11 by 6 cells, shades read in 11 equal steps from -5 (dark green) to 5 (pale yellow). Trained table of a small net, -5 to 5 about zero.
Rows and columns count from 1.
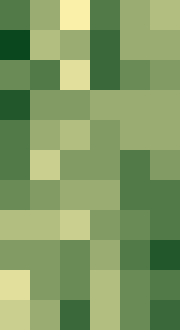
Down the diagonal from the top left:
-2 2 4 1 1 0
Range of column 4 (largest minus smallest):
5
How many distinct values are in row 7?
4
